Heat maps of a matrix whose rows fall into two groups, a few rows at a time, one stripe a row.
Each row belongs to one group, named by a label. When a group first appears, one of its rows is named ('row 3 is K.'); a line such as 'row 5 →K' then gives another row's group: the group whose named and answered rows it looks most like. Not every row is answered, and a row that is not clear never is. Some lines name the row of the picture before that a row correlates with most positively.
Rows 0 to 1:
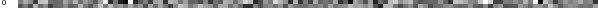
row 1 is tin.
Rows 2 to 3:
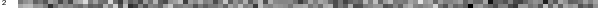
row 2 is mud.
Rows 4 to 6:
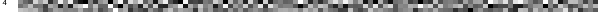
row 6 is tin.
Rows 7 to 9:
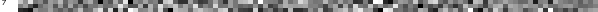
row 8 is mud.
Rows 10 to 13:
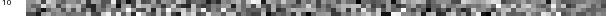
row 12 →mud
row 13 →tin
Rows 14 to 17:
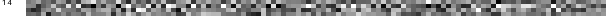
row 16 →tin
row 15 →mud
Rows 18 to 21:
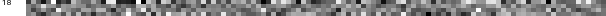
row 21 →mud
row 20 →tin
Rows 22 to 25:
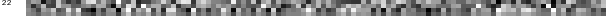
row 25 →mud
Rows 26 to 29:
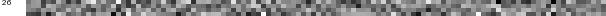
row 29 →tin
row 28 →mud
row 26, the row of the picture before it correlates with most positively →22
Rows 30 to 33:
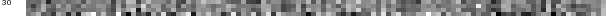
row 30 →tin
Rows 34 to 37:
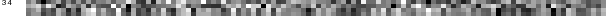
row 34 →mud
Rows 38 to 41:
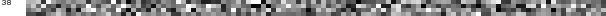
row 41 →tin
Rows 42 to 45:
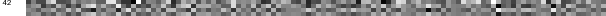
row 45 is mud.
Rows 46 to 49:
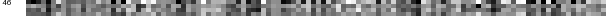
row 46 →tin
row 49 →tin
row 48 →tin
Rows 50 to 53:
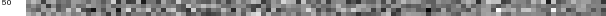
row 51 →tin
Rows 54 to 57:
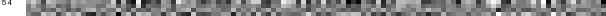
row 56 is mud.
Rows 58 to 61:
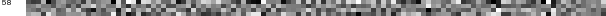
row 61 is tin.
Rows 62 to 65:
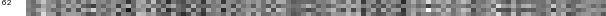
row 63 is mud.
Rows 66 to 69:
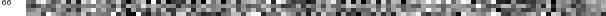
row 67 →tin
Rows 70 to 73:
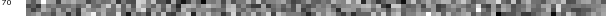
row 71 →tin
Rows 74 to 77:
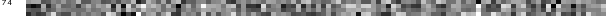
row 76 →tin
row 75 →tin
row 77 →tin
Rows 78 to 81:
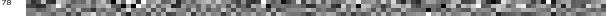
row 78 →tin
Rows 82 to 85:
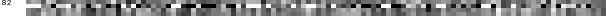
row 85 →mud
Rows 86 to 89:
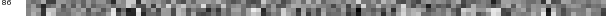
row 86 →tin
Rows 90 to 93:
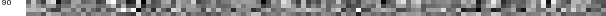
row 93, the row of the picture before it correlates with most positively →88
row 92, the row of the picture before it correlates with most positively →86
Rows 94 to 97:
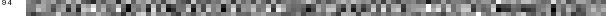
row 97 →tin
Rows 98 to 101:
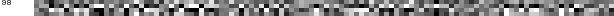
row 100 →mud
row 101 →mud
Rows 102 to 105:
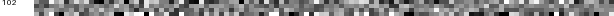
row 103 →tin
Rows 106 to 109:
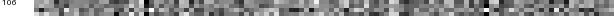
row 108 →tin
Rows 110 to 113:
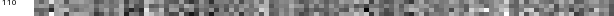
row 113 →mud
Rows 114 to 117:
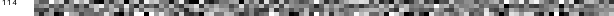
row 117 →tin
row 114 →mud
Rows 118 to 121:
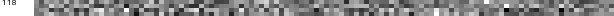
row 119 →mud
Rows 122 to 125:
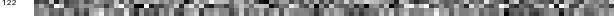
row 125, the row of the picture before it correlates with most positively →120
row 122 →tin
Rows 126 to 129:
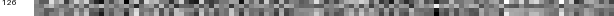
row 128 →mud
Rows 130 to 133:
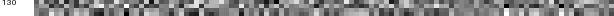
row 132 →mud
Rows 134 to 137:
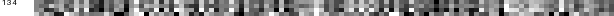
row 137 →tin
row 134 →mud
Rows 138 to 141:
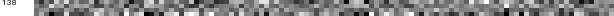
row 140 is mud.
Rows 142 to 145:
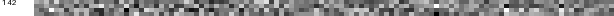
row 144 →mud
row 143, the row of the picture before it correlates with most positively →140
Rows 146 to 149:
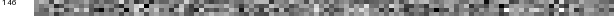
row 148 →mud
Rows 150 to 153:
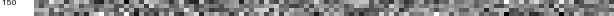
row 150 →mud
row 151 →tin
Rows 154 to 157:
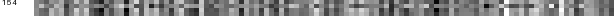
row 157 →mud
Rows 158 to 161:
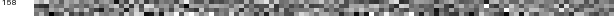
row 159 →tin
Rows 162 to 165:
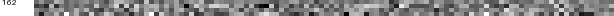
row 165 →tin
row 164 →mud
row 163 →tin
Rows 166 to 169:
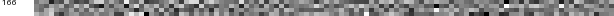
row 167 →mud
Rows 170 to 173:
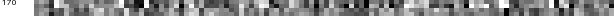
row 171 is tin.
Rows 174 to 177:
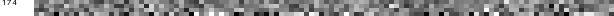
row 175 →tin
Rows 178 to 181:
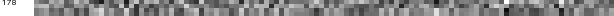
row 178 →mud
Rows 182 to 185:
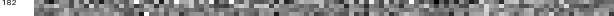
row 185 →tin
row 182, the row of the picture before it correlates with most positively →178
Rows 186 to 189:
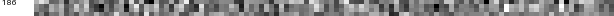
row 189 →tin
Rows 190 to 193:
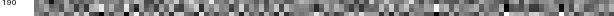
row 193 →mud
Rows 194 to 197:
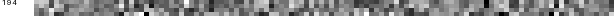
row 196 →mud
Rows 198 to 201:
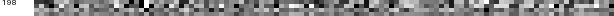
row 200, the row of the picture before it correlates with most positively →194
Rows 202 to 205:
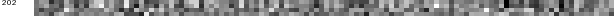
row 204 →tin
